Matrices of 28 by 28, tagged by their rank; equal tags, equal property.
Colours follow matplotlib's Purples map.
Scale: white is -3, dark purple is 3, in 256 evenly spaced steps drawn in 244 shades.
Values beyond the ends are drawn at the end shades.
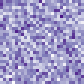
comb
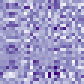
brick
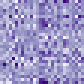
brick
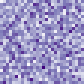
comb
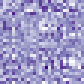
brick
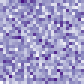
comb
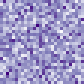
comb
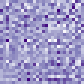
brick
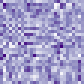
brick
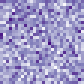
comb
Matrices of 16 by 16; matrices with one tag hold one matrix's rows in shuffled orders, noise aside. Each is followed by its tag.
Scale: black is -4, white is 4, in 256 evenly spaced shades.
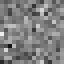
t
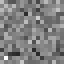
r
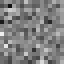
t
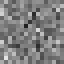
r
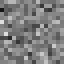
t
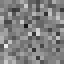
r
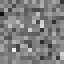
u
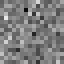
r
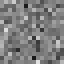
r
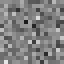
r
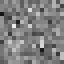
u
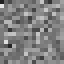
t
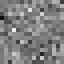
u
